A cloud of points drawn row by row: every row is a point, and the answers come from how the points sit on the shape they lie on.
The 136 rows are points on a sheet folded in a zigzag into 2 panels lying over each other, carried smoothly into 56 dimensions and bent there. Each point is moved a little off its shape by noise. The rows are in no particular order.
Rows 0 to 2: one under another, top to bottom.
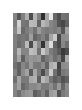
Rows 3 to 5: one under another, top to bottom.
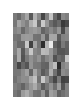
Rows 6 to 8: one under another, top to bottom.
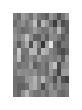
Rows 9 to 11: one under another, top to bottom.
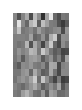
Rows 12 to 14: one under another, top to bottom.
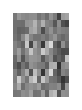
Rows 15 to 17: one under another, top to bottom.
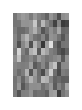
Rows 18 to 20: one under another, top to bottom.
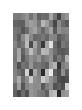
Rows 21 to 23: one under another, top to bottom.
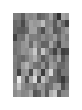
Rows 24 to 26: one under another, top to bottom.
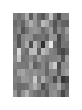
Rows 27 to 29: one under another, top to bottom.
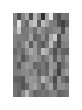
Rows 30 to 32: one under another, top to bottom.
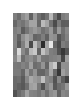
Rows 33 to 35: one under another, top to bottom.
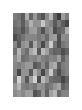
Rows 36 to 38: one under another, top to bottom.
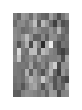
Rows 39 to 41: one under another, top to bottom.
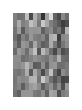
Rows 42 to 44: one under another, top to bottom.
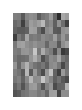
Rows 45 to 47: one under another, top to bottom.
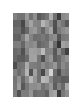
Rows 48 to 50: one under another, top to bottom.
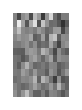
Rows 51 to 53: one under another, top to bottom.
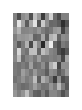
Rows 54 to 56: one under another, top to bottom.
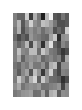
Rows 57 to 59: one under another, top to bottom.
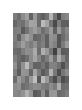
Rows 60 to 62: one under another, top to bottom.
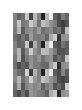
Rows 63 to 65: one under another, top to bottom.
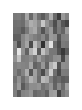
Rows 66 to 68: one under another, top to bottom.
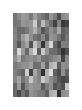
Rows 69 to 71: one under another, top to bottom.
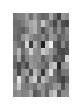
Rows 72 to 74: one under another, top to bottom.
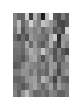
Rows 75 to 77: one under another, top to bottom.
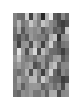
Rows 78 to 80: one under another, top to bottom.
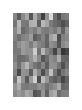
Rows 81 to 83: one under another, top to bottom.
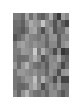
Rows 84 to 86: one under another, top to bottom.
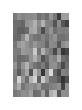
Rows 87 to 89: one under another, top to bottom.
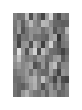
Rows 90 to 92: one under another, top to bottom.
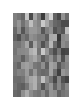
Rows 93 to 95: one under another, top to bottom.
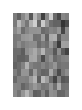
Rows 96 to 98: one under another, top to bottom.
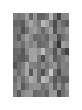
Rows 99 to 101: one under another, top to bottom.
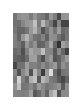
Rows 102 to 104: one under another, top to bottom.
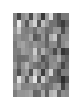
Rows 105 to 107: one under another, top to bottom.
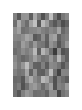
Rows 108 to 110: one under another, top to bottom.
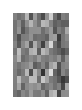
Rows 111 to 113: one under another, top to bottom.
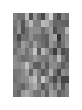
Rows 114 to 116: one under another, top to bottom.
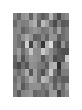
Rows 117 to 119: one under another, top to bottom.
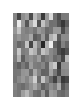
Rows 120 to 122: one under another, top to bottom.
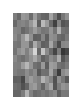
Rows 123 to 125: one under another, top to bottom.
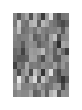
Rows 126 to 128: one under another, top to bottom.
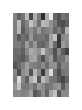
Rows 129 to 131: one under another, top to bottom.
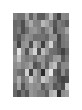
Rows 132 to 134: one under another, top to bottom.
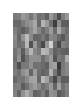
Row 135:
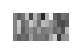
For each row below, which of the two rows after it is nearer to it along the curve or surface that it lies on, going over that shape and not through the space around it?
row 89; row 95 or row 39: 39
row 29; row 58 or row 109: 58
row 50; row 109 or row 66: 109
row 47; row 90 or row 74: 74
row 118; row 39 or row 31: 39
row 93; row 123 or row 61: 123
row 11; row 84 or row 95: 84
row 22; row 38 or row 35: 38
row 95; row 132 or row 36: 36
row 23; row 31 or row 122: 31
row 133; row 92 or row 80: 80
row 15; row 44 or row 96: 44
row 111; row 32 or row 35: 35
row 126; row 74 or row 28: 28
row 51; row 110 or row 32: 110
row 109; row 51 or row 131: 51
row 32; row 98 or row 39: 39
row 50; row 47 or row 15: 47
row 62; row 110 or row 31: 110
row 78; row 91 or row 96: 96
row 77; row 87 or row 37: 37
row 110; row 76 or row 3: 3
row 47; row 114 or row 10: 114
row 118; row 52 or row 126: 52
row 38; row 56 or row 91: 91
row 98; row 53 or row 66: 53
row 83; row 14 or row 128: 14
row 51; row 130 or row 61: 130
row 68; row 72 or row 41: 72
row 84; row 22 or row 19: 22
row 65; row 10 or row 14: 14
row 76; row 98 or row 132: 98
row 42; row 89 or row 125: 89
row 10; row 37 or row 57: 37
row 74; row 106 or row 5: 106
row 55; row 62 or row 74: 62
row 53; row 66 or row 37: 37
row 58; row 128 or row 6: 6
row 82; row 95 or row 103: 103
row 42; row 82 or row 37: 82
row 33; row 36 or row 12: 12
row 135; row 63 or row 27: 27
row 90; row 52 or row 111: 52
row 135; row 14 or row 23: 14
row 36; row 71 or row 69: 71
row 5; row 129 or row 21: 21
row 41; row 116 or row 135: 135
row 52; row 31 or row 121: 31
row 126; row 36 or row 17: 17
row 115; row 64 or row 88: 64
